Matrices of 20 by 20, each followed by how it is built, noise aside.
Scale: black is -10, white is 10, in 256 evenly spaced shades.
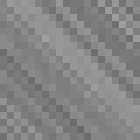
Toeplitz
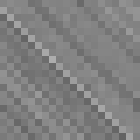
Toeplitz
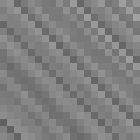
Toeplitz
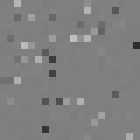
sparse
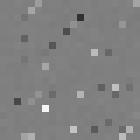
sparse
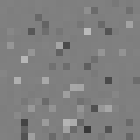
sparse
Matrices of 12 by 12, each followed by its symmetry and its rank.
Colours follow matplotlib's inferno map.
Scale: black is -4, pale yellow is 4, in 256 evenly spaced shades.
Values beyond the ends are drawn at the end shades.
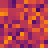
antisymmetric, full rank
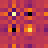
symmetric, rank one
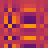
neither, rank one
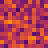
neither, full rank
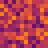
antisymmetric, full rank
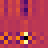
neither, rank one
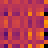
neither, rank one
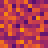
neither, full rank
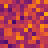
neither, full rank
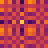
symmetric, rank one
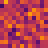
antisymmetric, full rank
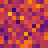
antisymmetric, full rank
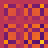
symmetric, rank one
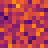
antisymmetric, full rank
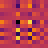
neither, rank one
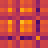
symmetric, rank one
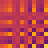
symmetric, rank one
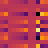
neither, rank one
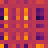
neither, rank one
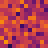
neither, full rank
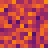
neither, full rank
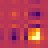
symmetric, rank one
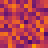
antisymmetric, full rank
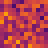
antisymmetric, full rank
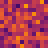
neither, full rank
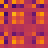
symmetric, rank one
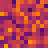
antisymmetric, full rank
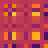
symmetric, rank one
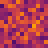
neither, full rank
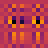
neither, rank one
